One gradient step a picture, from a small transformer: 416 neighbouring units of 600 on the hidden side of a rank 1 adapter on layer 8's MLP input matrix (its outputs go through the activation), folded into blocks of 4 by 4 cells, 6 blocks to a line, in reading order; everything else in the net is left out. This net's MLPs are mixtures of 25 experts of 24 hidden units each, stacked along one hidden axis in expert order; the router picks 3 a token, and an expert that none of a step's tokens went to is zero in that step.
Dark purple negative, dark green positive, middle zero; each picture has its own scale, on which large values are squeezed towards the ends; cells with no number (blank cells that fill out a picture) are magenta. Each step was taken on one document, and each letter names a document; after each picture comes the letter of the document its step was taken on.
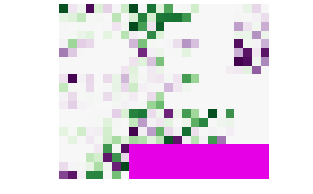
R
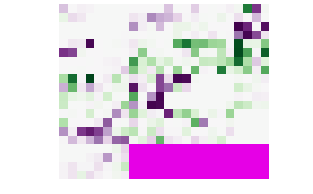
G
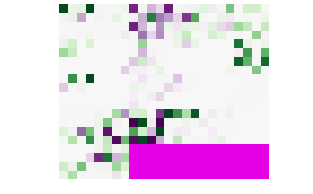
R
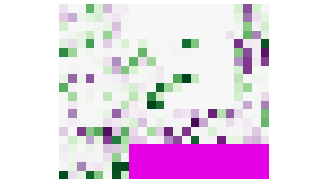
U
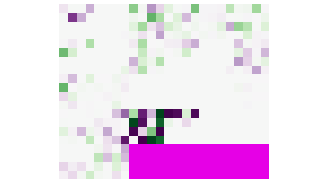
R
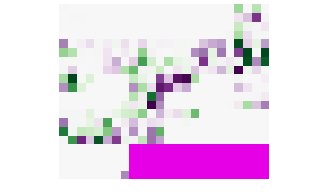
G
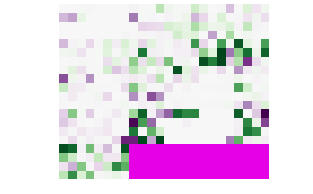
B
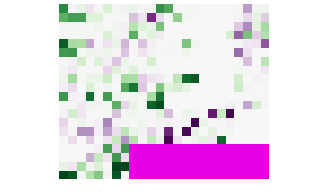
U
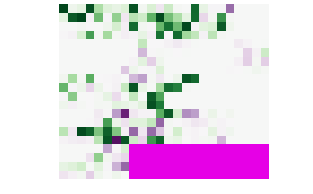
R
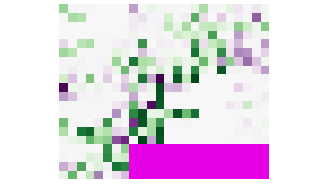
B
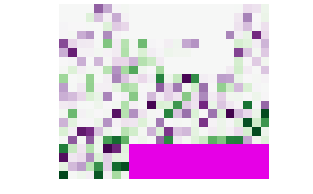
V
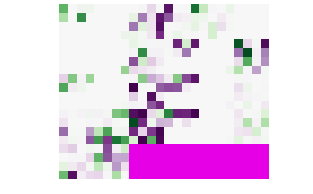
B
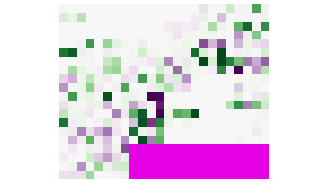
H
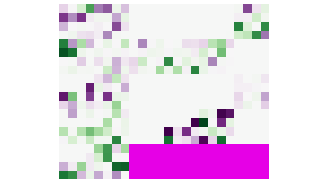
U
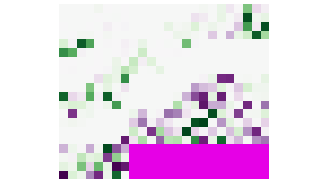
V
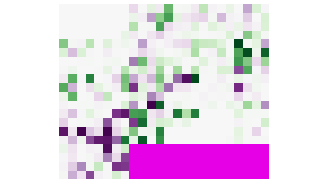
B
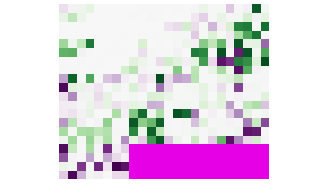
B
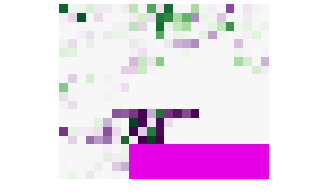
R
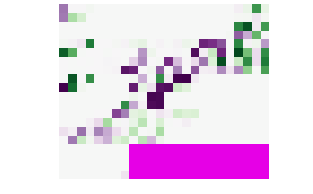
G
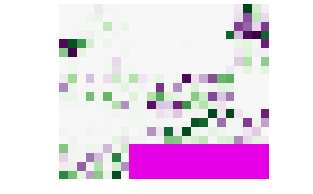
U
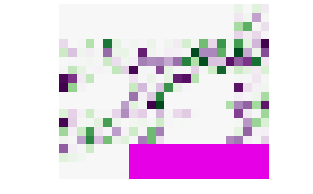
H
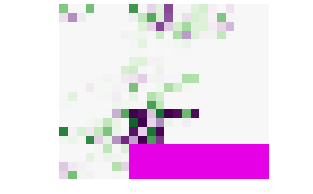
R
